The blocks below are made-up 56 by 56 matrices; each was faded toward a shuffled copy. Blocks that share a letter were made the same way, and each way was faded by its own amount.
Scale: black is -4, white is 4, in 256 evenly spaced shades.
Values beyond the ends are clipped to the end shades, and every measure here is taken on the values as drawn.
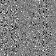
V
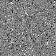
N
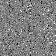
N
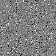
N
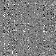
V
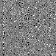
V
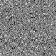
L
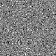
L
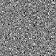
L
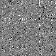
V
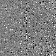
V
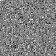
L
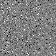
N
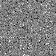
N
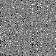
V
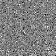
L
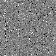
N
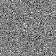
L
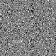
L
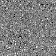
L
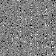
V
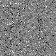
N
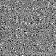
L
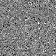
L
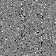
N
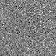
L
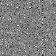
N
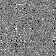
V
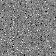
N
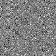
L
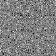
L
